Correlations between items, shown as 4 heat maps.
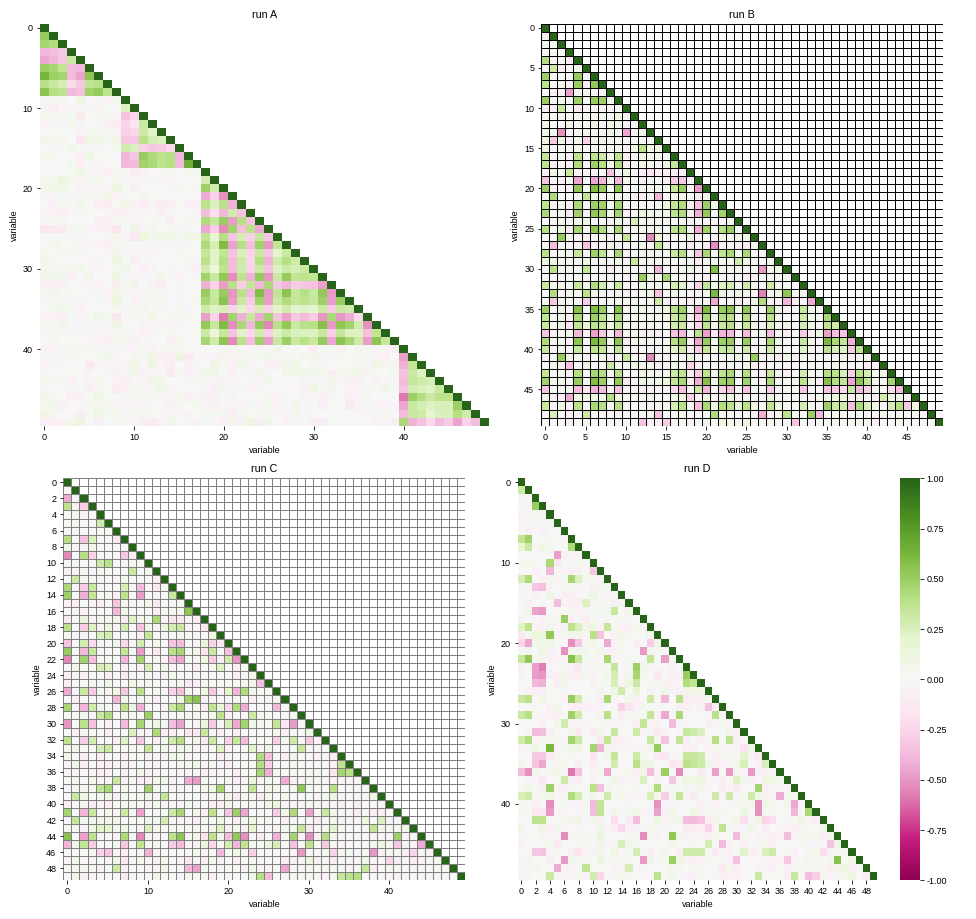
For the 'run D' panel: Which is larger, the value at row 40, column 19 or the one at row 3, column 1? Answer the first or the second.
the second
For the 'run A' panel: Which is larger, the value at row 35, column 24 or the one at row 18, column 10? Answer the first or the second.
the first
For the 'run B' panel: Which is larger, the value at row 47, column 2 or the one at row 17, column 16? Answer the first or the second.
the second
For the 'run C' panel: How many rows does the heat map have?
50
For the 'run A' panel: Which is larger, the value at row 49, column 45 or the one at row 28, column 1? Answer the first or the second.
the second
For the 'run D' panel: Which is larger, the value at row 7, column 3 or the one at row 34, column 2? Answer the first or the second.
the first
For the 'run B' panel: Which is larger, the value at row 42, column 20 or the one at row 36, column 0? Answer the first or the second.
the second
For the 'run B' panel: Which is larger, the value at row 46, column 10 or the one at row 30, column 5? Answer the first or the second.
the second
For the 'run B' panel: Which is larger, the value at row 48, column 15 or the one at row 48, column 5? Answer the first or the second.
the second
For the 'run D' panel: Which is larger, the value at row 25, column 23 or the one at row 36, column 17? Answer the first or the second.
the first
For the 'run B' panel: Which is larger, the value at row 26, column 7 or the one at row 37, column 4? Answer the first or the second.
the second
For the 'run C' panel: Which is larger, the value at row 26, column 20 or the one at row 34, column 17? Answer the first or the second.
the first
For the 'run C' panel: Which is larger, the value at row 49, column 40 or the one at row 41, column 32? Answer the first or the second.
the second
